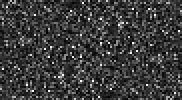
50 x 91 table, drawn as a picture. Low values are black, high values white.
Slope: none. Odd rows or columns: none. Grain: fine. Histogram: skewed, a long tail of high values. Seam: none. Symmetry: a half turn.
